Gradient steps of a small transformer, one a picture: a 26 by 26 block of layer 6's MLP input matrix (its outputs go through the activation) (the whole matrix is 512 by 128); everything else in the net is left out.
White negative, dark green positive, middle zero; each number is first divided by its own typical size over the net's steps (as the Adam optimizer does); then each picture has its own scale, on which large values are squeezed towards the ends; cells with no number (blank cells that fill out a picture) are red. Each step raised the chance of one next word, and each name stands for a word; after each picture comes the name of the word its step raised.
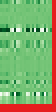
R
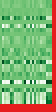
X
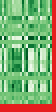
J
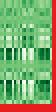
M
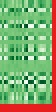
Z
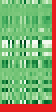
M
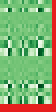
R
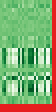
X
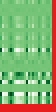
R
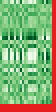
J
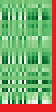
X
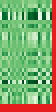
X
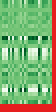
M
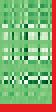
Z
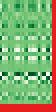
Z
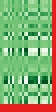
R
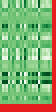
Z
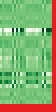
Z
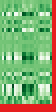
X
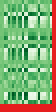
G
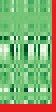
M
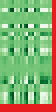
R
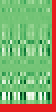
R
